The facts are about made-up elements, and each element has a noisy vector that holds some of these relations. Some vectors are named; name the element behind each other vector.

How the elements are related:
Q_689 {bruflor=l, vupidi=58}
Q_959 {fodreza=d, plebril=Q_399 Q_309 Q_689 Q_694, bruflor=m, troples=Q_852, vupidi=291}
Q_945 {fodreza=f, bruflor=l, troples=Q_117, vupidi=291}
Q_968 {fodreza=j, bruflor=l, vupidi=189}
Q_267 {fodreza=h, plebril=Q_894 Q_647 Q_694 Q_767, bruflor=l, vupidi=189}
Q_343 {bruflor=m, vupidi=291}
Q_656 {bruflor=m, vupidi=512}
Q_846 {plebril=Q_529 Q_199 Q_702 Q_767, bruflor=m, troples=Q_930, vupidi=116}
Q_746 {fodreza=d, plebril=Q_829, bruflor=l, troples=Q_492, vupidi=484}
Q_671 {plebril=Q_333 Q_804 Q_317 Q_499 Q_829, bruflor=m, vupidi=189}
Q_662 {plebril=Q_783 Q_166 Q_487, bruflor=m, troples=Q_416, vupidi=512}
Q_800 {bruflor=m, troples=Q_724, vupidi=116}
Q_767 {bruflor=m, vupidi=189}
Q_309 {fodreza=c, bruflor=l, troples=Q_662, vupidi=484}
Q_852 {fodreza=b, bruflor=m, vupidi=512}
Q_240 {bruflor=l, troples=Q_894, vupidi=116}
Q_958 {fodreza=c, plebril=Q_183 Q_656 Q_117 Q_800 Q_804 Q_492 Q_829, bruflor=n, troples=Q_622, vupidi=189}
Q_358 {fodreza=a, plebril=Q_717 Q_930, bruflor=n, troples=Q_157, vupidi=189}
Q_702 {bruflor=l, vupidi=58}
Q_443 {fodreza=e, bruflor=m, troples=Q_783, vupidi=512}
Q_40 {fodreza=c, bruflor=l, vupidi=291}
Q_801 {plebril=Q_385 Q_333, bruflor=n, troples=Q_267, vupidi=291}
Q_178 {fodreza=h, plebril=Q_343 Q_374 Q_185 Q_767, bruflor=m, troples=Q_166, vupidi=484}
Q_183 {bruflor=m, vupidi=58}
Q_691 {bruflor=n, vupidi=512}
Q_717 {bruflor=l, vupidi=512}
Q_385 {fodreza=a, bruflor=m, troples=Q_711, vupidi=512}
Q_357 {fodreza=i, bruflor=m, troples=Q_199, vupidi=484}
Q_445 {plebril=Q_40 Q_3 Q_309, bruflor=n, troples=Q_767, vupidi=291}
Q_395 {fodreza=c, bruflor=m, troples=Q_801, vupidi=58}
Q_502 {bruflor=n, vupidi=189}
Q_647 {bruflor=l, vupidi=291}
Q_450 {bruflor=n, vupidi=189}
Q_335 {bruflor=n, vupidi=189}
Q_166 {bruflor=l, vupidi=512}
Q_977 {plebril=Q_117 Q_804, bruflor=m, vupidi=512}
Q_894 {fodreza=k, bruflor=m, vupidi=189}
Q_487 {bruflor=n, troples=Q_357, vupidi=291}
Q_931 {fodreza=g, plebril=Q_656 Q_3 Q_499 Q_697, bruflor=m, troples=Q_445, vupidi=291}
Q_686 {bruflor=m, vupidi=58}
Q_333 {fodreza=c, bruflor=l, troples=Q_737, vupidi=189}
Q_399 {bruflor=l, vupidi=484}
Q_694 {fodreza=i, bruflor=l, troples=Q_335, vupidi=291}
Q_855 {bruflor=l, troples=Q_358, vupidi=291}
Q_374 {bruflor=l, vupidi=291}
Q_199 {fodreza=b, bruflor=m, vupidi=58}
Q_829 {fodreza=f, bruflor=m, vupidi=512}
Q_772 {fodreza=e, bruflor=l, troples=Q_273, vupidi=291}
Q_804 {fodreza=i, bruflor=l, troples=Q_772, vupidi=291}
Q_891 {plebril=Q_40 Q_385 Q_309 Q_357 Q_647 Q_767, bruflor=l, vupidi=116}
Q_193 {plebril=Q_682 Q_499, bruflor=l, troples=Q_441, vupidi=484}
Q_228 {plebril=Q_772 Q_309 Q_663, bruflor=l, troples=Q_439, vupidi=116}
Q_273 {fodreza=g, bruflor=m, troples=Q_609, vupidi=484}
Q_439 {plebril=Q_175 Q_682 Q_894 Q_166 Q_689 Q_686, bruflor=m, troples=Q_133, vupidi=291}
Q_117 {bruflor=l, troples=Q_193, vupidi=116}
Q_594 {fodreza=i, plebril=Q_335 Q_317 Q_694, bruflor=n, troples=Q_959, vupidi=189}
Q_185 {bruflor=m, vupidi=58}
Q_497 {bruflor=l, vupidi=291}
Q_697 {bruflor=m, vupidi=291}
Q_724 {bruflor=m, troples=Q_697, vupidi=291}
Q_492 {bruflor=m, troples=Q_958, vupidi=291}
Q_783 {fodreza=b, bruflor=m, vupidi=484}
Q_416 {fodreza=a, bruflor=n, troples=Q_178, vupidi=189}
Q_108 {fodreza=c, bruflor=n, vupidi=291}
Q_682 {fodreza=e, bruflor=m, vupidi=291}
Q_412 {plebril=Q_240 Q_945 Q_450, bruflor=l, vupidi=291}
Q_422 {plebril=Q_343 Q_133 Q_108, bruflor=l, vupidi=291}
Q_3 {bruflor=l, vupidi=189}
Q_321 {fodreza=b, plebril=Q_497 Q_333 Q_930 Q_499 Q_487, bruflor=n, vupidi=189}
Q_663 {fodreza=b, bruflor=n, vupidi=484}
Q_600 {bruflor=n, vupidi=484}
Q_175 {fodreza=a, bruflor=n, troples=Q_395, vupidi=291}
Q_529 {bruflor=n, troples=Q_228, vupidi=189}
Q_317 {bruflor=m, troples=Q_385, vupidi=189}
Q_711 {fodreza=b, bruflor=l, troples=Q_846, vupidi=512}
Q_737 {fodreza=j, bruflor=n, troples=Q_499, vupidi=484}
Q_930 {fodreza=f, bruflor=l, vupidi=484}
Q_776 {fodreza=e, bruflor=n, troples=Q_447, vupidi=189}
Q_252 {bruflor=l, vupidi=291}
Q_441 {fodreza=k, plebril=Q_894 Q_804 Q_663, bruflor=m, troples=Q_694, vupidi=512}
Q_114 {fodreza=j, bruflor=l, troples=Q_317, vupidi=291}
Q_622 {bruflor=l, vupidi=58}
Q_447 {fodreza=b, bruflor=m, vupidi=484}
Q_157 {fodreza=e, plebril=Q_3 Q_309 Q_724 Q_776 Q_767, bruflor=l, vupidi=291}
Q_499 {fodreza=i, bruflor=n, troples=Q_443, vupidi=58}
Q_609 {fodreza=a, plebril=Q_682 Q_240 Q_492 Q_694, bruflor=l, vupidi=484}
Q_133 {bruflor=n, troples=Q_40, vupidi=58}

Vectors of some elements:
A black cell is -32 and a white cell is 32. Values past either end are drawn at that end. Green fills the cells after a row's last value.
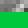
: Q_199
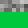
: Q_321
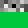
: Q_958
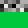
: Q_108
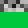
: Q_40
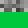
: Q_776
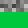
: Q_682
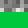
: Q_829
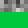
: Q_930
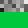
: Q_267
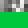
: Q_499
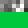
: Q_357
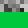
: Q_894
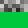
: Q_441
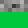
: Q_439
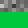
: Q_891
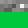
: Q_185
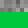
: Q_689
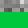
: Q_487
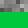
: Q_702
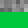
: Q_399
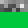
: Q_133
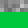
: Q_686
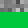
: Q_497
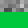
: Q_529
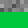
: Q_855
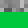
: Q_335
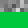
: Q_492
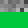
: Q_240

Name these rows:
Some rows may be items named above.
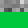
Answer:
Q_487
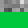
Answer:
Q_487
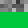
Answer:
Q_772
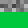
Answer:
Q_682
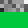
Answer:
Q_267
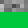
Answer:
Q_671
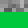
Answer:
Q_502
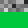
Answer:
Q_412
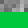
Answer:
Q_852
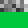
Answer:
Q_968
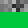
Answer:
Q_157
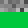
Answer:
Q_240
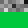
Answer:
Q_412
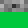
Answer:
Q_439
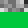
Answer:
Q_450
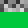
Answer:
Q_309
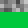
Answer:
Q_717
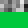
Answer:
Q_594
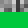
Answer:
Q_358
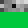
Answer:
Q_931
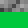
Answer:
Q_374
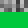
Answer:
Q_416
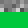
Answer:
Q_800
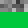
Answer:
Q_772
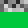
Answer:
Q_333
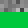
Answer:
Q_117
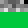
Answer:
Q_945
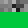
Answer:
Q_157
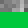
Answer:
Q_447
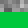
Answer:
Q_656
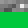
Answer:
Q_185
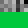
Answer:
Q_609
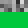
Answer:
Q_175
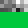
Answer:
Q_737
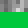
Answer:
Q_783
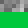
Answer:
Q_852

